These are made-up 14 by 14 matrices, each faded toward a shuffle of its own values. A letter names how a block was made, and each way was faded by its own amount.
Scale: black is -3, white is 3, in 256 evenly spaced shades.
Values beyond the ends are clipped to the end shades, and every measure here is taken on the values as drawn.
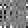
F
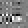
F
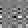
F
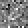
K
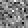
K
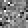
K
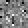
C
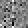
C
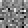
K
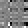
F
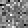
K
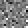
C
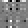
F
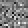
K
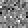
K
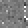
C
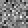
K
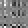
F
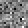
K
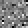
C
